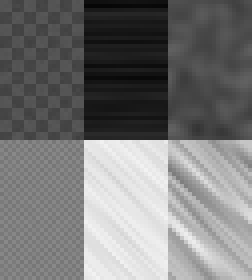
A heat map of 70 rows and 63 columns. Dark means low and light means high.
The table splits into 2 rows of 3 panels. Panel 1,1: low, checkered, faint in contrast. Panel 1,2: very low, streaked across, faint in contrast. Panel 1,3: low, blotchy, faint in contrast. Panel 2,1: middling, checkered, faint in contrast. Panel 2,2: very high, slanting down to the right, faint in contrast. Panel 2,3: high, slanting down to the right.
